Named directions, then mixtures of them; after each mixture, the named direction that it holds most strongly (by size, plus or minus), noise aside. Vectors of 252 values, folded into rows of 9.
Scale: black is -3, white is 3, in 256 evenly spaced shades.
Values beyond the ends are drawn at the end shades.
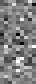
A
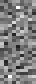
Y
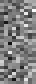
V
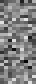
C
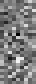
V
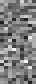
C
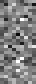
A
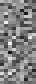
V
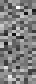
Y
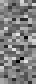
C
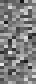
C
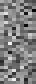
V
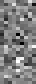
A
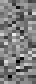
Y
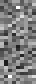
Y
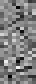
Y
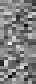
V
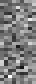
Y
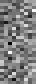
V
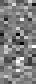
A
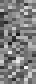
V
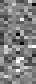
A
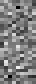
Y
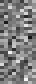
V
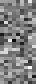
C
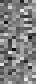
C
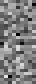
Y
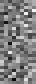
V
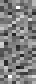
Y
